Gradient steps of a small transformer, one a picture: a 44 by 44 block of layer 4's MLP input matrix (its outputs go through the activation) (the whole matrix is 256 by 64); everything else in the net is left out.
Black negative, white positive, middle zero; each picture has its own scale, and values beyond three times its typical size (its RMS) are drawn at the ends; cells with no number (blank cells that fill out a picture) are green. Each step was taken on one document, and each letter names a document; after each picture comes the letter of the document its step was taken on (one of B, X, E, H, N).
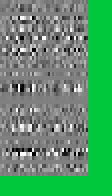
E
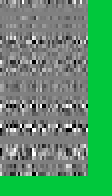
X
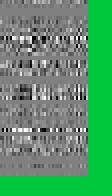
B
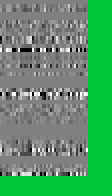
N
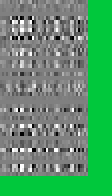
E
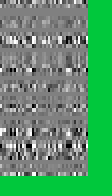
X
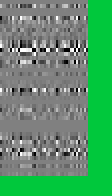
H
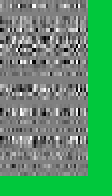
H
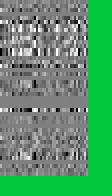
B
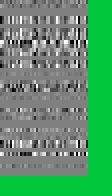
H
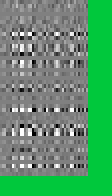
E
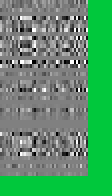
B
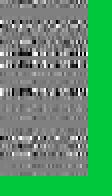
B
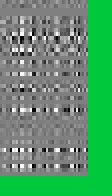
E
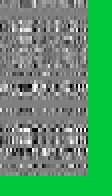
B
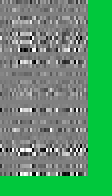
N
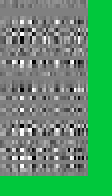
E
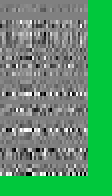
N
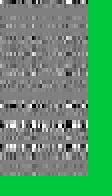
X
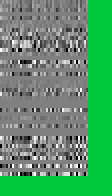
B
